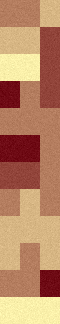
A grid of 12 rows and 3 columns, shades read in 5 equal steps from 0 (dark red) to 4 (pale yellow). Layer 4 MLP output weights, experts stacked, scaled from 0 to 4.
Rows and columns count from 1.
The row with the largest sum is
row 12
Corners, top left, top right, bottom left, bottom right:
2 3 4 4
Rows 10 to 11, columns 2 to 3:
2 3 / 2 0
